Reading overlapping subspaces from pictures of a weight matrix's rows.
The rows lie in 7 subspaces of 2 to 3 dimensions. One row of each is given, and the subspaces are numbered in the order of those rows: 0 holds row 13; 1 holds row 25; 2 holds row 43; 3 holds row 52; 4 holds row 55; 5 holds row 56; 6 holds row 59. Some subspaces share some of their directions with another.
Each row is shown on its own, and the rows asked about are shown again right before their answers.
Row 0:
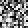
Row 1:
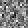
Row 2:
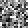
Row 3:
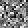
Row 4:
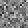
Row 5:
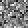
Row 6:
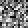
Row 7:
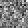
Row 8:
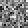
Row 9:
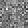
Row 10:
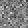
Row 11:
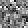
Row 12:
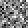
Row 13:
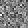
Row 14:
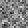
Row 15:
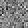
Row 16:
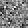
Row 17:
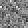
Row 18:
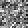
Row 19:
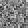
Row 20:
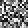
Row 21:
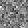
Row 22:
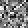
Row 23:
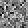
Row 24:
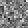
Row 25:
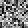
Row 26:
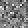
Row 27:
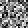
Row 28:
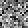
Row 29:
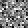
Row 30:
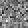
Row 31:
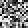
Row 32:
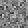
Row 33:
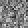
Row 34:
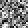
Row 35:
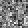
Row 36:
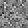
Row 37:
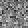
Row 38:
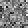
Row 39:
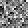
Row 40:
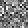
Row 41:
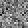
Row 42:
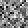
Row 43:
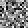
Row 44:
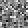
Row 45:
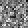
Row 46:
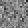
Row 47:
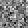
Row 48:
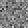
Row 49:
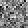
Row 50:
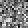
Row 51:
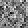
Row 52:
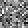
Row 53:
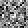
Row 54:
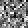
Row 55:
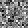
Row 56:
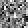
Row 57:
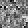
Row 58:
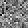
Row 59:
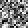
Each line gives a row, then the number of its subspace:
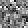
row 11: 5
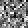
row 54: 5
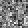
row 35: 1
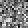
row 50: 0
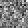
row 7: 4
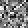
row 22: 6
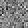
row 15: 2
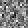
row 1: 4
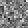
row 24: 4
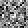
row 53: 4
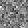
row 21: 5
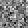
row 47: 1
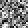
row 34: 6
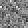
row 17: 5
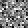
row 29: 2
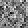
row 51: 1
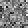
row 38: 3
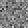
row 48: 2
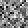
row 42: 6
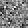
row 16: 4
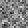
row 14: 6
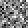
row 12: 6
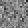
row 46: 4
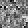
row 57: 5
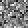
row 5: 0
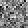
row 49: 3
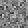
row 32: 4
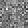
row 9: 2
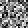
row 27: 6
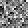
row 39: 4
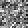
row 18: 3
